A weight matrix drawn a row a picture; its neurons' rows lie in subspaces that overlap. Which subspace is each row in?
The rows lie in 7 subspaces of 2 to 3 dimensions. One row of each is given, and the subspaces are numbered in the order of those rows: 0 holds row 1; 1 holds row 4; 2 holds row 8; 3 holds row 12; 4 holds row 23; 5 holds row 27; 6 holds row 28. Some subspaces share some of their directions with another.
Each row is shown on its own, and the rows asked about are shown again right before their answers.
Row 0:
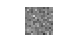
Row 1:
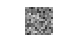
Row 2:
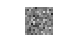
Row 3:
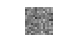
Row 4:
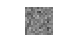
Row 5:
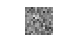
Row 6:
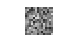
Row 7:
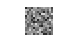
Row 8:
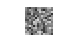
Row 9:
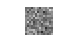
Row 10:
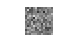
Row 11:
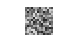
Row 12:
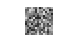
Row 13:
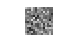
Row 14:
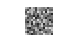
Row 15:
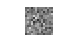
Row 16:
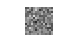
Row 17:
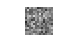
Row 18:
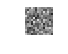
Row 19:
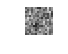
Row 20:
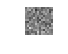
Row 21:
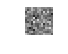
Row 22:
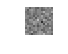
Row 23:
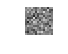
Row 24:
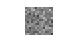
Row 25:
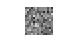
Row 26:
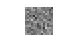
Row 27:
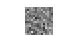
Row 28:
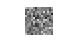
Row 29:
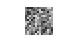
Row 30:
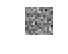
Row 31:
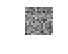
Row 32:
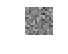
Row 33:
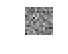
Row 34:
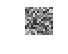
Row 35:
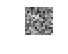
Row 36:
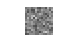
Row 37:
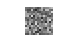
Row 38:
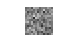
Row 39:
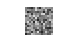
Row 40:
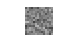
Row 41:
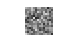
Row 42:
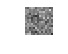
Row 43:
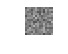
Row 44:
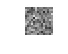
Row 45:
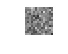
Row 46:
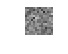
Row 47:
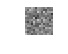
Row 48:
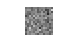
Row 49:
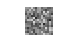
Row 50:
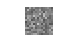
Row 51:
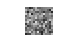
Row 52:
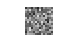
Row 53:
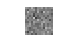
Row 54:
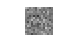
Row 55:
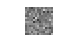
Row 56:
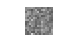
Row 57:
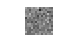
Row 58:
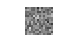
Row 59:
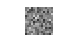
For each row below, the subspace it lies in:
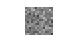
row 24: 0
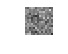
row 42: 0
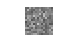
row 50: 5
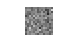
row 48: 1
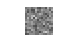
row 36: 6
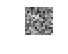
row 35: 0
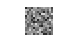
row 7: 6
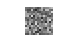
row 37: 1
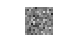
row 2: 6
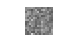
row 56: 2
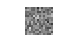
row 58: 1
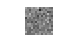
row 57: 1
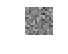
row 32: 3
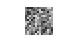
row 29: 2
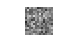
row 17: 5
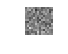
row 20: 4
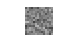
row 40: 5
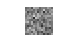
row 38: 4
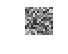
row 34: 4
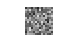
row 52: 1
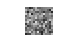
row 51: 3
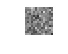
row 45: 0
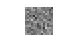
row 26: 5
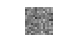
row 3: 3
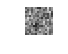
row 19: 6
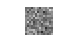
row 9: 4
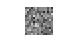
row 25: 6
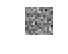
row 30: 1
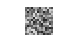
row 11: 4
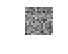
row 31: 3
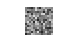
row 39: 3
